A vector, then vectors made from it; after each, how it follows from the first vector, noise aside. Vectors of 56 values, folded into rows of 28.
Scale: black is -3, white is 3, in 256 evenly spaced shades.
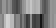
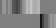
partly zeroed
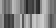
negated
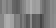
shrunk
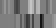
partly zeroed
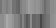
shrunk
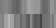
shrunk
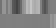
partly zeroed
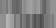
shrunk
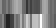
negated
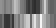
negated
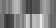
negated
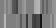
partly zeroed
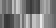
negated
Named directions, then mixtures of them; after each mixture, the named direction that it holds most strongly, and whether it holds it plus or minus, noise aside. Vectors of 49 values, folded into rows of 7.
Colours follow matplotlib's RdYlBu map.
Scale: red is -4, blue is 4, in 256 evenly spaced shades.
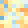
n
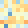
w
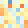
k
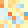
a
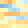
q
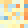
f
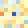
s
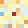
s, minus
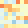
q, minus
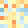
n, minus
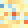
q, plus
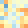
n, plus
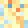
k, minus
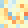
a, minus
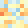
s, plus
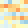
q, minus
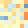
f, plus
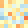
a, plus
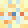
s, plus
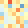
k, minus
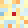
s, minus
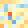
a, plus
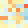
f, minus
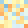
f, minus
